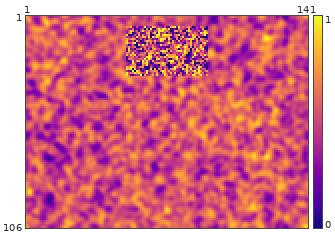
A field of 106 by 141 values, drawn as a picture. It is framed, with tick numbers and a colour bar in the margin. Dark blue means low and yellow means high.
The top middle is the roughest part. The texture is blotchy. Neither half mirrors the other. No overall slope runs across the table. An odd patch, rougher than its surroundings, sits in the top middle.
